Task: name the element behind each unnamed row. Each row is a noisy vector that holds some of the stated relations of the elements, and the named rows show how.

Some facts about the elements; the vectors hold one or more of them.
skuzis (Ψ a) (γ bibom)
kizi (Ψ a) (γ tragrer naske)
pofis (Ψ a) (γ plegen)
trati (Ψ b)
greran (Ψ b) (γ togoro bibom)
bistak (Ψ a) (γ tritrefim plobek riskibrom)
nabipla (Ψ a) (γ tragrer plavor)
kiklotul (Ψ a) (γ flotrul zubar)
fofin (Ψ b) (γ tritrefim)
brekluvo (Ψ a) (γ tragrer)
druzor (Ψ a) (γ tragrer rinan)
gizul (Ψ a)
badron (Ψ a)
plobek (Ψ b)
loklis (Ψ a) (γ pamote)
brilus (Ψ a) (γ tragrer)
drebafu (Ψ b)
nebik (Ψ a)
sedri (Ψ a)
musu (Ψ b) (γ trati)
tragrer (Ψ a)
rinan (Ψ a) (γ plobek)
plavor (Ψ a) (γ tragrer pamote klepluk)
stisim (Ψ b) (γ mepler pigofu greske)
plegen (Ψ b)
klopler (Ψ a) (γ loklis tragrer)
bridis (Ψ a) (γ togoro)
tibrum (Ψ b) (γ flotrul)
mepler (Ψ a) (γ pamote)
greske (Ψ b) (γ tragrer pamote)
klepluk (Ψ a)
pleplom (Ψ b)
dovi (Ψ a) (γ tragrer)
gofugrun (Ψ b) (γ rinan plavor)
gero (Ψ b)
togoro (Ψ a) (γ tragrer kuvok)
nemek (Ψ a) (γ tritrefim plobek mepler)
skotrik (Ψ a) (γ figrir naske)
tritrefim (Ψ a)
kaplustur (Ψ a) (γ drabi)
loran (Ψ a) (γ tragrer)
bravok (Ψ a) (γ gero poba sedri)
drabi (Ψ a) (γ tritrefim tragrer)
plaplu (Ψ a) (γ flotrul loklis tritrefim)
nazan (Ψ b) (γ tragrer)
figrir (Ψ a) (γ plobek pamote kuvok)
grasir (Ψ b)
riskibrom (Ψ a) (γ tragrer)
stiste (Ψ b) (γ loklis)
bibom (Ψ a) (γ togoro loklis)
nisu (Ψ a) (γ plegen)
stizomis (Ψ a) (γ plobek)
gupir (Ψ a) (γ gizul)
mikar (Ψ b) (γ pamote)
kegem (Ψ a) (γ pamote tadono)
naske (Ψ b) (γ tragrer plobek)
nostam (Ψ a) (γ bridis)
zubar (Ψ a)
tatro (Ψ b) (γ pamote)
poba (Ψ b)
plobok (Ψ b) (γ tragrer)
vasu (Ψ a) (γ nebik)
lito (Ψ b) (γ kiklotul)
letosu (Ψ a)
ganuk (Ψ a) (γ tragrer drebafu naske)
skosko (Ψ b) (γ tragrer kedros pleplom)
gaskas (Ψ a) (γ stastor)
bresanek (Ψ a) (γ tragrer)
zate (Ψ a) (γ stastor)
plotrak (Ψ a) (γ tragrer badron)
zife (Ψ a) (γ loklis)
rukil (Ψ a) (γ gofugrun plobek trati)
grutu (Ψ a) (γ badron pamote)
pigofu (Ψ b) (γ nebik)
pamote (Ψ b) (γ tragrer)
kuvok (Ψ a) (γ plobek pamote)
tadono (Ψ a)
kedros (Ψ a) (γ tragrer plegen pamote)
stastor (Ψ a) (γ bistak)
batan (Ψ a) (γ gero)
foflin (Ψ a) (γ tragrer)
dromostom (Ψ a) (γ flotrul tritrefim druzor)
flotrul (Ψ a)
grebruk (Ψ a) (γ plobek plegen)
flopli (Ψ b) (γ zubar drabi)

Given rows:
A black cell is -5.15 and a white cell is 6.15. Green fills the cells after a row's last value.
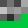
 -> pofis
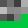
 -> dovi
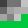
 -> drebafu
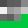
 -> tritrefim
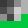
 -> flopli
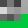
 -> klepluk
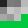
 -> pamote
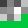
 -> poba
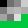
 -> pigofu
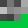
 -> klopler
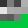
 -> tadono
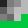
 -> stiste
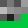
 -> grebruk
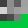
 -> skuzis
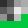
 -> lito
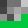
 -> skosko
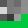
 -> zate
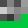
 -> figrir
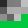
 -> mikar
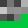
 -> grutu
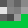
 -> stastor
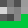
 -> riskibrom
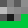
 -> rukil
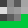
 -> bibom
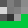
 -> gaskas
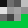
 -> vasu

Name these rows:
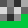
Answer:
bravok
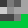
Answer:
zife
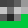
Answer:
kiklotul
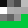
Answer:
nebik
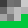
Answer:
pleplom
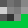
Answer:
bistak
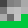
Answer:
trati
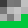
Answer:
plegen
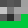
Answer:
kaplustur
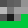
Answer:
dromostom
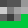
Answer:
drabi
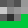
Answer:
druzor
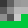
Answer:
fofin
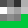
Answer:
tragrer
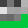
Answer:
badron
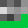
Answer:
rinan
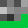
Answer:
skotrik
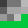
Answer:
naske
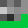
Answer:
stizomis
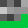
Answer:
plavor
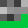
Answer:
kedros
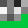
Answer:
sedri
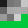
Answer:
greske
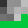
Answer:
greran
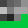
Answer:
plaplu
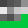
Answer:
flotrul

